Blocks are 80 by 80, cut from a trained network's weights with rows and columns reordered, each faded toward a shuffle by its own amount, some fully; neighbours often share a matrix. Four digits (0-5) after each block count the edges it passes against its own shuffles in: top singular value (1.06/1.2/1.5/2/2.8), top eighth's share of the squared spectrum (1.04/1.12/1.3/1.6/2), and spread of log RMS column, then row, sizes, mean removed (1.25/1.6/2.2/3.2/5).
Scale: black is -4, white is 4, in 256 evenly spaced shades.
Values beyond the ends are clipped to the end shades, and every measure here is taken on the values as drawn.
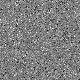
0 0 0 0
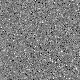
0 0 0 0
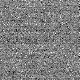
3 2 2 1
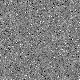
0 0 0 0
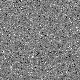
0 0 0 0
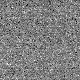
2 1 1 0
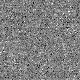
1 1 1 0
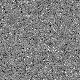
0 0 0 0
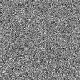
3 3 0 1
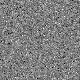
1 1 0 0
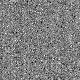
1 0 0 0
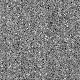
1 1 0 0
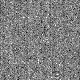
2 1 0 0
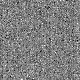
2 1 0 0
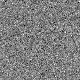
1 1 0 0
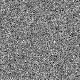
1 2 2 0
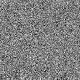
2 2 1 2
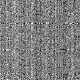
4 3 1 3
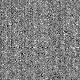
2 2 0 1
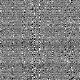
3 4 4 1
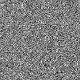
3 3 2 1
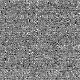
2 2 2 0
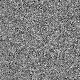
1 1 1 0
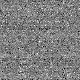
2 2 1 0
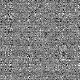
3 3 3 1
